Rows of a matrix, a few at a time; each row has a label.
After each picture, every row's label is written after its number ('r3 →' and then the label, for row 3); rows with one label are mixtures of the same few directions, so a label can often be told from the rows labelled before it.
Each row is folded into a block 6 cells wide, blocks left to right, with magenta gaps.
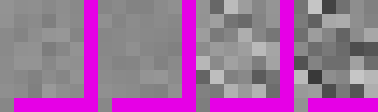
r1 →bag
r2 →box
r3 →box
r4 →box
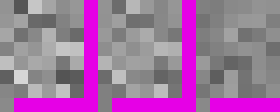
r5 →box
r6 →box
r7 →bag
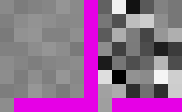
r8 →bag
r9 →box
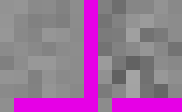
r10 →bag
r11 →bag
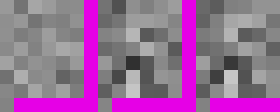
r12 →box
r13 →bag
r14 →bag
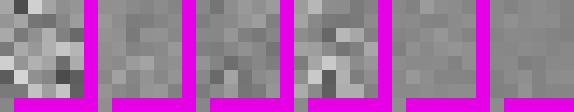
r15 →box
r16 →bag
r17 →bag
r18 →bag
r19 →box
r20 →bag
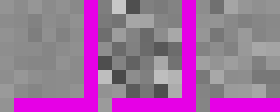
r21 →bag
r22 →box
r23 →box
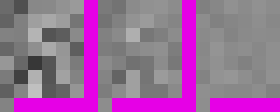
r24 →bag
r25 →bag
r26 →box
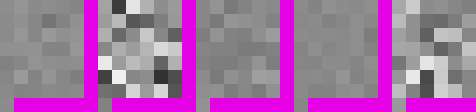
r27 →bag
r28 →box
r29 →box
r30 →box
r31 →bag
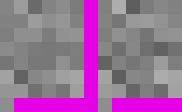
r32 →box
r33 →box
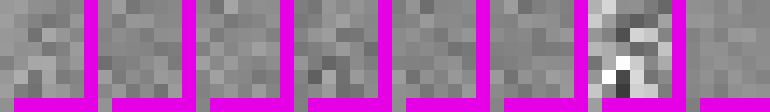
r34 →bag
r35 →box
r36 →box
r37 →bag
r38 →box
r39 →box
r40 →bag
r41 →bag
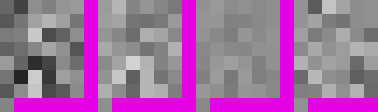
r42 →bag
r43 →bag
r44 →bag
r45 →box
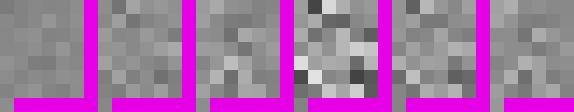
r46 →bag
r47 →box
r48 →bag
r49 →box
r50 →box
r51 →bag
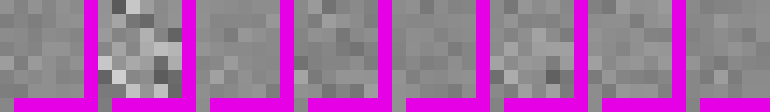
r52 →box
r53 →box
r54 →bag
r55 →box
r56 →box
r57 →box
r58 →box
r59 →bag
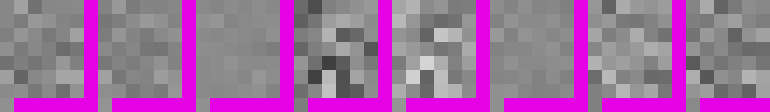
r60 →box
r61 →box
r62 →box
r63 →bag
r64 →bag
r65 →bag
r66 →box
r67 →box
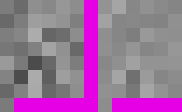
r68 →bag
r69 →bag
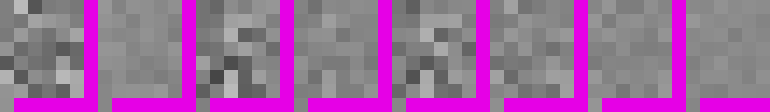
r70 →box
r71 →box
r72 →bag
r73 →bag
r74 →bag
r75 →box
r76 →box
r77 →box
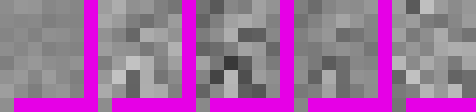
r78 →bag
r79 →bag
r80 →bag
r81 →bag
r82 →box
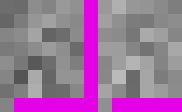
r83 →bag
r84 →bag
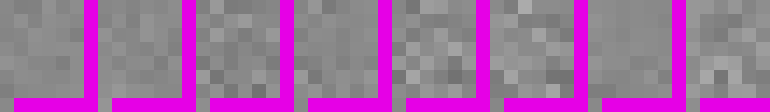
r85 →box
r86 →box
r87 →box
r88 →box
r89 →box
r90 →box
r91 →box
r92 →bag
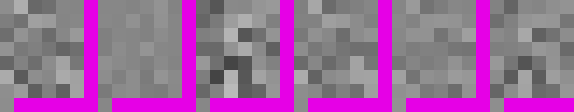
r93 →box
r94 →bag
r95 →bag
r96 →box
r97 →box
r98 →bag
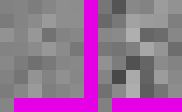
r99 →bag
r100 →bag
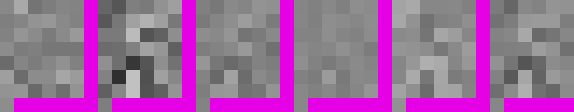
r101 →box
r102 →bag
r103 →bag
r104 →bag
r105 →bag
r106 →bag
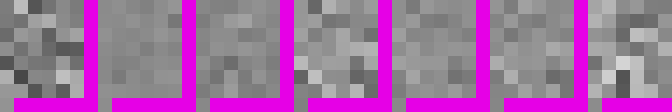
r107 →box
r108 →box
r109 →bag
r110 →box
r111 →box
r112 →box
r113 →bag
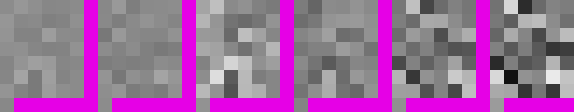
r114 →bag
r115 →box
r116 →bag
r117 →bag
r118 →box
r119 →box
